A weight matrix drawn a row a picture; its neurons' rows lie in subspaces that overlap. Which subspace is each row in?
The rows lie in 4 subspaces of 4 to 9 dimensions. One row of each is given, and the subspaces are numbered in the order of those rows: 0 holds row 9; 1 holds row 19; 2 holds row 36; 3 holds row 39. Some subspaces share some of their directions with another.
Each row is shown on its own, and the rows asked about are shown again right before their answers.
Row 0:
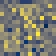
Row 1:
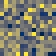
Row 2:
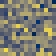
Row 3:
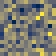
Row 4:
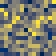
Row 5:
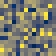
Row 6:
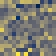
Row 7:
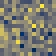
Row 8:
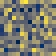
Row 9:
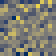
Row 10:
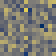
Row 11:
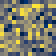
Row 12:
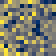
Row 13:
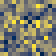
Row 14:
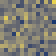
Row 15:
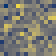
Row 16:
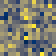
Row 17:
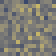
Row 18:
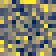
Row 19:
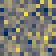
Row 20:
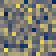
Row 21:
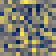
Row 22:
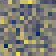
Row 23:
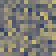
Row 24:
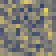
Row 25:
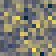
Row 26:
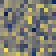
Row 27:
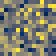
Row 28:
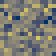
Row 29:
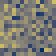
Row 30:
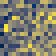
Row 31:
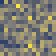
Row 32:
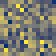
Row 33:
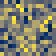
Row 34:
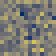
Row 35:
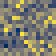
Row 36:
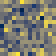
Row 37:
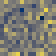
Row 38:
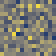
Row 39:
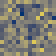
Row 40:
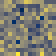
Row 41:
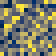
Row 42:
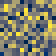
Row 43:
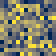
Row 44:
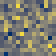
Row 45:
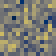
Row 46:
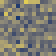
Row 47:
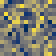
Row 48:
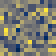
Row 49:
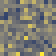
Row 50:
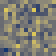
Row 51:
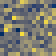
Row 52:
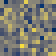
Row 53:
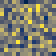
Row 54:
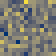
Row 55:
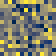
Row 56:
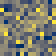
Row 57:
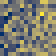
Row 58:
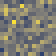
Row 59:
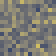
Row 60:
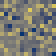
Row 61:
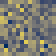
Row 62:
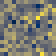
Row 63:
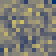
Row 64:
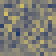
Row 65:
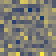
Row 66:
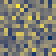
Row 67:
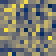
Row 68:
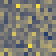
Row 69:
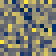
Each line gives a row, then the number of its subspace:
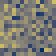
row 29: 1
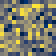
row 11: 3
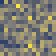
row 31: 0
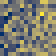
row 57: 2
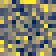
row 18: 0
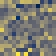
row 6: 0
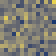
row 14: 0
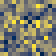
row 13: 3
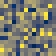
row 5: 1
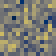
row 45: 0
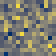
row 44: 0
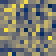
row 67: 1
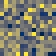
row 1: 1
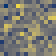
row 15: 3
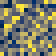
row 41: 0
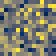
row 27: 1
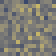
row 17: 1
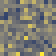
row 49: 3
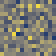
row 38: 0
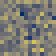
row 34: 3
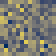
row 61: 2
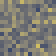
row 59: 0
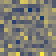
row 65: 3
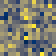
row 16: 3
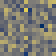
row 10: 0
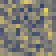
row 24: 1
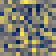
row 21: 2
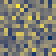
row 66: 0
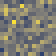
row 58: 0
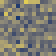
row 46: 0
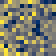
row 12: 2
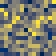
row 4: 1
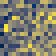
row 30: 2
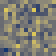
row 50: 1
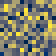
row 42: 0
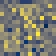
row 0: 3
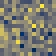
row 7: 1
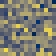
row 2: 1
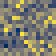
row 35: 2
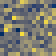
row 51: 3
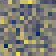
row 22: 2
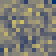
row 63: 0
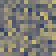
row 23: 0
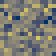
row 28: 1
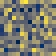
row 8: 2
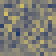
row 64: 0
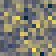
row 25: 3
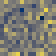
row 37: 2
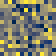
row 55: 0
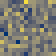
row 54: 0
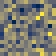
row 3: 3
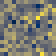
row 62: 3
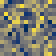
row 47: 0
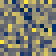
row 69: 0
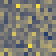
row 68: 0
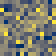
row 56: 1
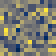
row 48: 1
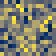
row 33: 0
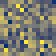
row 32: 2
